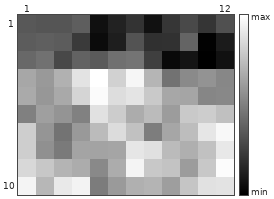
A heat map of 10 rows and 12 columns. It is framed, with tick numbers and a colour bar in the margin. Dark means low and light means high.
No regular stripes run through it. The bottom part is higher, past a seam about 30% of the way down. The ninth with the lowest average is the top right. The top left is the calmest part.
